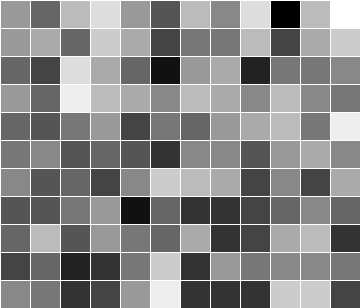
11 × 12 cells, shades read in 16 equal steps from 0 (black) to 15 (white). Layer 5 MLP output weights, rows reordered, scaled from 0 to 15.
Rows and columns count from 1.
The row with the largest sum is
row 4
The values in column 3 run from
2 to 14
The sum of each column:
77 73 79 90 76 78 82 80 71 86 96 94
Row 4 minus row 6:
2 -2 9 5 5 5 3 2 3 2 -2 -1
